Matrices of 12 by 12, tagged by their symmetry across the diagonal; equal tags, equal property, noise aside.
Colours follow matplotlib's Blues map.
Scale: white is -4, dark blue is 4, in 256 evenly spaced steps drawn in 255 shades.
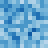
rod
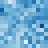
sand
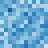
rod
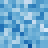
sand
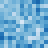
rod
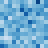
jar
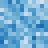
sand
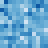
jar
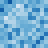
rod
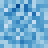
jar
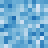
jar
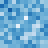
rod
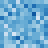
sand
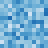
jar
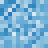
rod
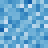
rod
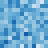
jar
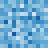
sand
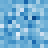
sand
